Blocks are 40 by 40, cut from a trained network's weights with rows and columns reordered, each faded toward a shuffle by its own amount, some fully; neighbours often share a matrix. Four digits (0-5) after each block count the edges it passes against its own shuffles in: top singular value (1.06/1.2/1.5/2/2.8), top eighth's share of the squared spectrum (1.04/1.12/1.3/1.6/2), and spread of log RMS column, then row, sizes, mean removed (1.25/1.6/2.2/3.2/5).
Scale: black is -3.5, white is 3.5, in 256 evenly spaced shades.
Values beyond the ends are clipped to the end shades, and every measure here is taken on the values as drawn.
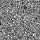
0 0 0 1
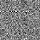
3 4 1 2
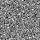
1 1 1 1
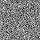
2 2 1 0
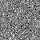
0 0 0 0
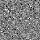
2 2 0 1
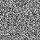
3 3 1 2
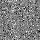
1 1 0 0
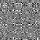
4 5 2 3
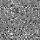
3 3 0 2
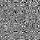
3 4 2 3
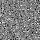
0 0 0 0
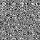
3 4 0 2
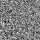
1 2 0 1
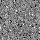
0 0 0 0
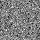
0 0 0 0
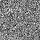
0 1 0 0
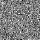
1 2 0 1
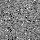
0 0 0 0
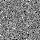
0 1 0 0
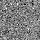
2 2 0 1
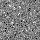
0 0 0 0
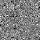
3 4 1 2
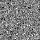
1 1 0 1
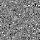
2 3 1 1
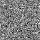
2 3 0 1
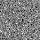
2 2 1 0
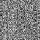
2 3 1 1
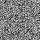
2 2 0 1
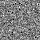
0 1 0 0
